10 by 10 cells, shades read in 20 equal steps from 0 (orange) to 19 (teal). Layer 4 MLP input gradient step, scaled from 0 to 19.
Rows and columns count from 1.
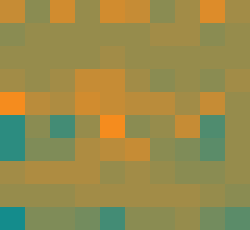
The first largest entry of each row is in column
2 1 1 7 10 1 1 8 10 1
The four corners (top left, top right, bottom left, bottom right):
4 7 19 13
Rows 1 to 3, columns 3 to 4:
3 8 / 8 8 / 8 8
